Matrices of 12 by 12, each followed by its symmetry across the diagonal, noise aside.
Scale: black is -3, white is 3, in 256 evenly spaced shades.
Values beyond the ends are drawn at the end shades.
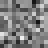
antisymmetric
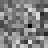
neither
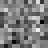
neither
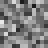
antisymmetric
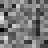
neither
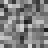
antisymmetric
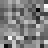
antisymmetric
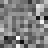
antisymmetric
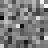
neither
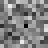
neither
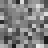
antisymmetric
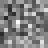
neither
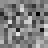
neither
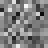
neither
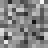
neither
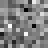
antisymmetric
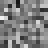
antisymmetric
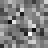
antisymmetric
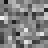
neither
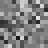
antisymmetric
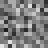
antisymmetric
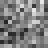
antisymmetric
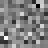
antisymmetric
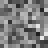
neither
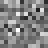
neither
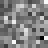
neither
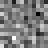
antisymmetric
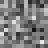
neither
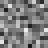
antisymmetric
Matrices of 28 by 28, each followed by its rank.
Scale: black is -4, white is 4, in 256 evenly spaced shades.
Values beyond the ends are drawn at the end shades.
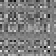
three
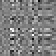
three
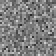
full rank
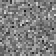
full rank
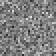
full rank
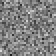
full rank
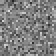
full rank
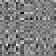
three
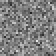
full rank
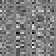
three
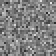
full rank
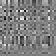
three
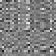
three
